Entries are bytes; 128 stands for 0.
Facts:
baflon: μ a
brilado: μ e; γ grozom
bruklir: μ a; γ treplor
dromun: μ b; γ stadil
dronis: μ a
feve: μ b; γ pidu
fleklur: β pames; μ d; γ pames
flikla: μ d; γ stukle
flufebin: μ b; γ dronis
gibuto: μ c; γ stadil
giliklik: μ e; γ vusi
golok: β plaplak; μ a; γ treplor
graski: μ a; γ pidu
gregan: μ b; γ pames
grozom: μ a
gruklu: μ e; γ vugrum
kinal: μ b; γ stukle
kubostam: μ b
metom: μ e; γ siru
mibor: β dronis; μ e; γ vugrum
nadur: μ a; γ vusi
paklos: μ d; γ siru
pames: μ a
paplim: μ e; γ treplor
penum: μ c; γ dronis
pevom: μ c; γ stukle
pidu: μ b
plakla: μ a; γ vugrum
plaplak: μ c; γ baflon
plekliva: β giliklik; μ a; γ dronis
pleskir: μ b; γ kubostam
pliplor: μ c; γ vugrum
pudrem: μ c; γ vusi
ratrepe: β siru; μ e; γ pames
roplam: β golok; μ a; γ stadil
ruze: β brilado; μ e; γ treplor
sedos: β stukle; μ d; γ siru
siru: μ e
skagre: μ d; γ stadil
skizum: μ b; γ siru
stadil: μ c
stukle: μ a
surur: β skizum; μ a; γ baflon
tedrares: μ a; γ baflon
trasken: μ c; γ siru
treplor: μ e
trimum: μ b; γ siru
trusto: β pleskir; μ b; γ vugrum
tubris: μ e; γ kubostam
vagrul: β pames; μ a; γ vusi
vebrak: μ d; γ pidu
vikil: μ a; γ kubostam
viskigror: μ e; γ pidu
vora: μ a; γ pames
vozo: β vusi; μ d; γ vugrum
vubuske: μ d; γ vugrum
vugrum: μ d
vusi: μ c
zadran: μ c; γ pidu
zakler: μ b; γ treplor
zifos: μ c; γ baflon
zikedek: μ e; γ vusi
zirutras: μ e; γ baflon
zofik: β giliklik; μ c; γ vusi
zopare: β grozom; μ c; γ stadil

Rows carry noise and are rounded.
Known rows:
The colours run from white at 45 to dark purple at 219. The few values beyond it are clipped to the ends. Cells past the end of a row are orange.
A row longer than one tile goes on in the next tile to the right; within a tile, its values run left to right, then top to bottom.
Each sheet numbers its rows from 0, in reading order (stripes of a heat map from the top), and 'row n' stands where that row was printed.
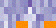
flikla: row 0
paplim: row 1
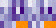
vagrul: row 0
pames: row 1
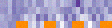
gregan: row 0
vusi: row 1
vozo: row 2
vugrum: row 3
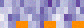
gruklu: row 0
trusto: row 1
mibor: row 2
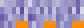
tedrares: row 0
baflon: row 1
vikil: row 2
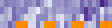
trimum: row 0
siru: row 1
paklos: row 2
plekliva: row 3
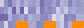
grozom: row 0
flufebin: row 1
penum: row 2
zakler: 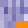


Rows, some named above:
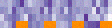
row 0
trusto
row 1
surur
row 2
pidu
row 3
roplam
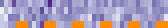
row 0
viskigror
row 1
plakla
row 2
kubostam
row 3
pudrem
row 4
trasken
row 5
dromun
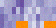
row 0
surur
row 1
stadil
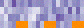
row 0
zadran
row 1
metom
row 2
baflon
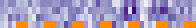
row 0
vusi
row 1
ratrepe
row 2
skizum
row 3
vebrak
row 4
vagrul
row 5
fleklur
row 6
baflon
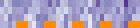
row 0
zopare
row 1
pliplor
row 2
zirutras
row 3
vebrak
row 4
feve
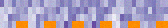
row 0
tubris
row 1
brilado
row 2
skizum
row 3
skizum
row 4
gruklu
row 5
kubostam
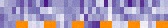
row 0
surur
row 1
zofik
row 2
sedos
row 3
golok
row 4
zofik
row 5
giliklik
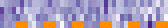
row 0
nadur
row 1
pliplor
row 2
vubuske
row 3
bruklir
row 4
zikedek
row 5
plaplak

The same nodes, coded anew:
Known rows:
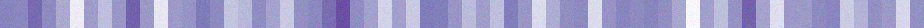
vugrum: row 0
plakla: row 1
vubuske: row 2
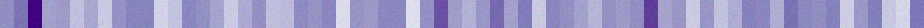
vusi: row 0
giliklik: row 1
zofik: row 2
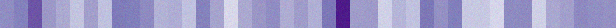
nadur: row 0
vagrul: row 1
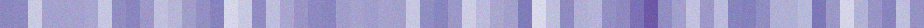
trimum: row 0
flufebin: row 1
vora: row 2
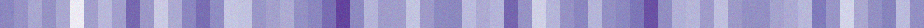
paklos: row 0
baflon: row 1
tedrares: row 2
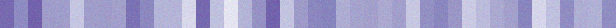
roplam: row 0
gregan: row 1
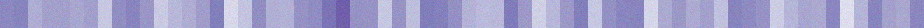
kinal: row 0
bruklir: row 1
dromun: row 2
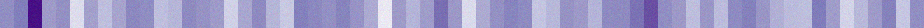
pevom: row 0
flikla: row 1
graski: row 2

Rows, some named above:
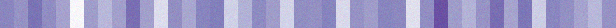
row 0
vozo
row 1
giliklik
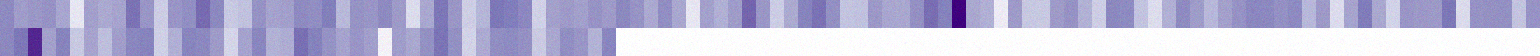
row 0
sedos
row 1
siru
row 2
paklos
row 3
plaplak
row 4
gruklu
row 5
stadil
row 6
skagre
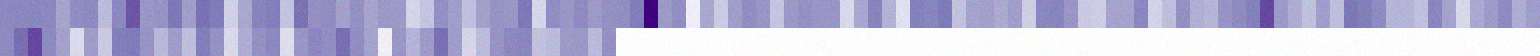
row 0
plekliva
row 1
zirutras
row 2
pliplor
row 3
pleskir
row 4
nadur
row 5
plakla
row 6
vebrak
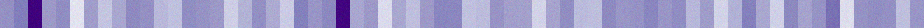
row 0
zadran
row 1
pudrem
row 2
mibor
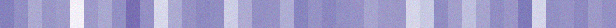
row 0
skagre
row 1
zirutras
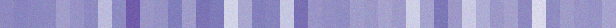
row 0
plekliva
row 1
zikedek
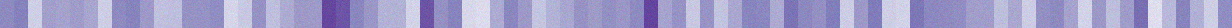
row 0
skizum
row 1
pames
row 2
zofik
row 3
trusto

